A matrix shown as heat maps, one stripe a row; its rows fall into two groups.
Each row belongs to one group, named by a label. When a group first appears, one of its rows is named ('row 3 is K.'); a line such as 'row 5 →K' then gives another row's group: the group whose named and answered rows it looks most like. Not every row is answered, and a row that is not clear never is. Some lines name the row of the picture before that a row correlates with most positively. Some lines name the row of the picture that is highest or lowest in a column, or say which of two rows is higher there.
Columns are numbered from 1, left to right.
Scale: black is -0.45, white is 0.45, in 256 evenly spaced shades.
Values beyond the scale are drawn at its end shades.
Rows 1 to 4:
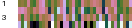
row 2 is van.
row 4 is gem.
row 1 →van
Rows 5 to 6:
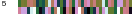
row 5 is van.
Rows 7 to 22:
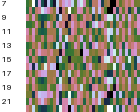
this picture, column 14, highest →12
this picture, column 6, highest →8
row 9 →gem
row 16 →van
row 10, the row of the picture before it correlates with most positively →5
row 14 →van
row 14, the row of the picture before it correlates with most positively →6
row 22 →gem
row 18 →gem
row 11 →gem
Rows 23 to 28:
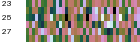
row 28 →van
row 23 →van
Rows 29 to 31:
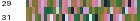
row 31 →van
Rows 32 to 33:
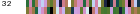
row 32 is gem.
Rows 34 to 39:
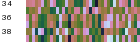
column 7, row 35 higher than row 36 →Yes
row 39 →gem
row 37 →gem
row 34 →van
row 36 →gem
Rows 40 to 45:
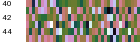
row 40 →van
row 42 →gem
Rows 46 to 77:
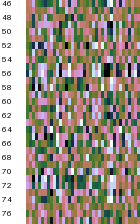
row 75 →van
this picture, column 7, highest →71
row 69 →gem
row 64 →van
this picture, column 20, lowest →56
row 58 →van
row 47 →van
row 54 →gem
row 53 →van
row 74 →gem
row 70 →van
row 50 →van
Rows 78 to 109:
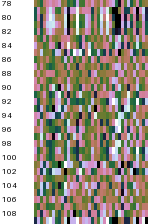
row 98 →gem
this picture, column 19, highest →85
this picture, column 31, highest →93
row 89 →gem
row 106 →van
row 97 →van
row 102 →van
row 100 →gem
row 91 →van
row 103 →gem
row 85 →van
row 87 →gem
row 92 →gem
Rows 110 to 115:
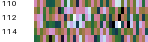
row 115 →van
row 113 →gem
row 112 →van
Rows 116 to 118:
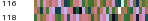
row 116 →van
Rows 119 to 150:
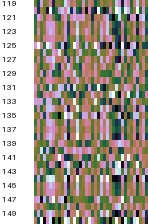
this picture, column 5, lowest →120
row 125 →van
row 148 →gem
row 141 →van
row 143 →gem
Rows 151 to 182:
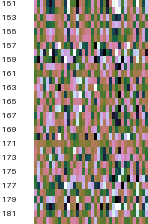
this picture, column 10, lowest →159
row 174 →van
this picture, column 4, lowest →158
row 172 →van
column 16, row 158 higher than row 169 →No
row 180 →gem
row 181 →gem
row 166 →van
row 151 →gem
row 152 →gem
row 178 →gem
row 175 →van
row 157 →van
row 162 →van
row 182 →van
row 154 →gem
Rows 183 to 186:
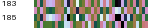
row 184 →gem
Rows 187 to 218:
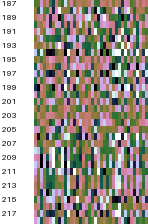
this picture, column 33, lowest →199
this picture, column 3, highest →194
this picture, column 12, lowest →215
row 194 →gem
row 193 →van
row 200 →gem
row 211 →van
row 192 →gem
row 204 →van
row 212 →gem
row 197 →gem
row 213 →gem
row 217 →gem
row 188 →van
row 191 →van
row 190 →van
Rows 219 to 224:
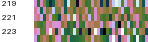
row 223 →van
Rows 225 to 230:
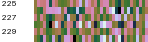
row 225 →van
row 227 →gem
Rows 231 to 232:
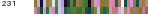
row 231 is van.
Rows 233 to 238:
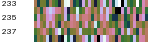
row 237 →van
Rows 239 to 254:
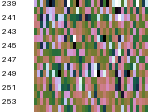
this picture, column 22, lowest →249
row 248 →van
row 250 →van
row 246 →gem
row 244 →van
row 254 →van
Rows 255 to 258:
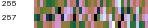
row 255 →gem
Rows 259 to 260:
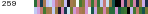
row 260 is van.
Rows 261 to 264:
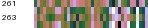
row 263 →gem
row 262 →gem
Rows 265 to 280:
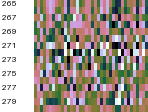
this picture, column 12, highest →279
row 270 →gem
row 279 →gem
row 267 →van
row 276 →van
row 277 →van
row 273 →van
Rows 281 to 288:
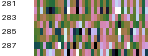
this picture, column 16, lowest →285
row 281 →gem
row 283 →gem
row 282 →gem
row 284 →van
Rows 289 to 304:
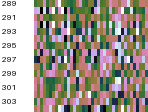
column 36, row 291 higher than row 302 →Yes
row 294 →van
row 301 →gem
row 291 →gem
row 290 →van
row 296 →van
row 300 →gem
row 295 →gem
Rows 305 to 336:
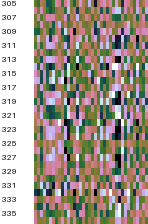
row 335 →gem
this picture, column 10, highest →316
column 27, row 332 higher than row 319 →Yes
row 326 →van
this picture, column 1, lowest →332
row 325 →van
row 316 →van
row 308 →van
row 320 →gem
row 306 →gem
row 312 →gem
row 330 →gem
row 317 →gem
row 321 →gem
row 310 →van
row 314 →gem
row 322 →van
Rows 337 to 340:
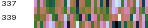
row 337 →gem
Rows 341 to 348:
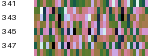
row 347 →van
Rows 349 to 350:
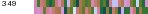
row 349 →gem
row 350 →van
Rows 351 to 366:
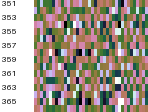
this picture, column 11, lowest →354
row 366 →gem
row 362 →gem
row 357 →gem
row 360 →van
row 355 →gem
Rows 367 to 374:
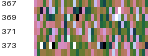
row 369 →gem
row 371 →van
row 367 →van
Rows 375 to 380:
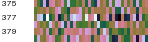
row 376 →van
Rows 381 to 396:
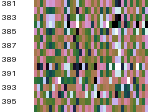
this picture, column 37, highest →384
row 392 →van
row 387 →gem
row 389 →gem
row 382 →gem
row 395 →gem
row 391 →gem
